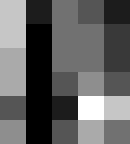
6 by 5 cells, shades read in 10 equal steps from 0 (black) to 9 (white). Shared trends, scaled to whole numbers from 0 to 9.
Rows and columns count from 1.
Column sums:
34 1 19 31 19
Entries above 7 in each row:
0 0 0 0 1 0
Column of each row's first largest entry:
1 1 1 1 4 4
